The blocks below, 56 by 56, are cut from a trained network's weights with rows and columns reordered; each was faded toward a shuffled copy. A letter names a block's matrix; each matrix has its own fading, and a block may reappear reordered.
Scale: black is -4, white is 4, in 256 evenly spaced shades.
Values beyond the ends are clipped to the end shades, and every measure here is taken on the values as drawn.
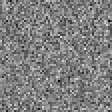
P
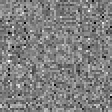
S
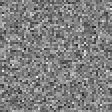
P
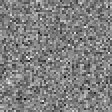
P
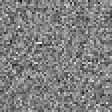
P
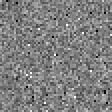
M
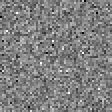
M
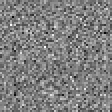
S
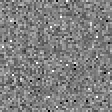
M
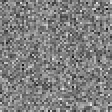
P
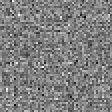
S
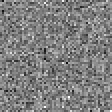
S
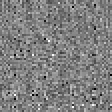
S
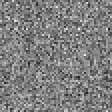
P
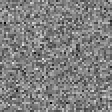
P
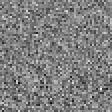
P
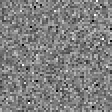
M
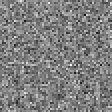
P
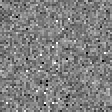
M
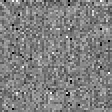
S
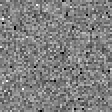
M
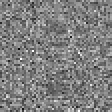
S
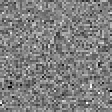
S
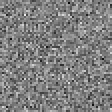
P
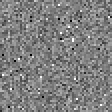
M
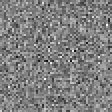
S
